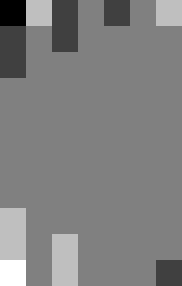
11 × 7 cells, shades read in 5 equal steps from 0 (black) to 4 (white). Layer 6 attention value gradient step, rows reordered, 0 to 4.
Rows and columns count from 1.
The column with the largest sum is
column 2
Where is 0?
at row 1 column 1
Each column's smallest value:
0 2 1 2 1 2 1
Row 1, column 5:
1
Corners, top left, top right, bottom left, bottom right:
0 3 4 1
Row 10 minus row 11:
-1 0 0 0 0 0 1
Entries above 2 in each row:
2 0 0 0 0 0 0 0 1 2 2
